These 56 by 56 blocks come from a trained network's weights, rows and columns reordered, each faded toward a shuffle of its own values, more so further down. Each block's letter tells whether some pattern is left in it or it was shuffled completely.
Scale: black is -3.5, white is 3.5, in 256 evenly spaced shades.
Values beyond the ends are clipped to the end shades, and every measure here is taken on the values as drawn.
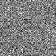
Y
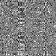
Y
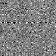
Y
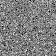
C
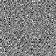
Y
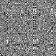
Y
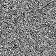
C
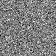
C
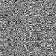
Y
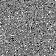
C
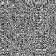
Y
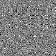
Y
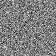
C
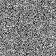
C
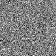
Y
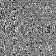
Y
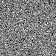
C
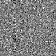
Y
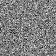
C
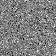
C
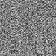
Y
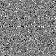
Y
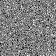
C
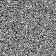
C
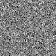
Y
